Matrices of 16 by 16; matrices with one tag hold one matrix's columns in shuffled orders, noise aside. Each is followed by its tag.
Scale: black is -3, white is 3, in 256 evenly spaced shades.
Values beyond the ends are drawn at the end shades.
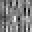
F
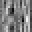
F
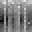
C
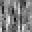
F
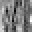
F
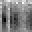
C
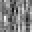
F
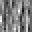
F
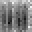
C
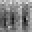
C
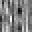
F
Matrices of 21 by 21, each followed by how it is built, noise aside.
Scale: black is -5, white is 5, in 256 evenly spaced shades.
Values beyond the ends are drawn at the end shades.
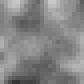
smooth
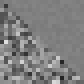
lower triangular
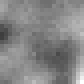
smooth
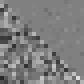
lower triangular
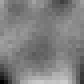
smooth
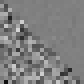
lower triangular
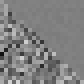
lower triangular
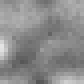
smooth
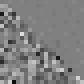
lower triangular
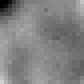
smooth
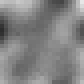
smooth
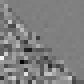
lower triangular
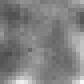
smooth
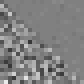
lower triangular
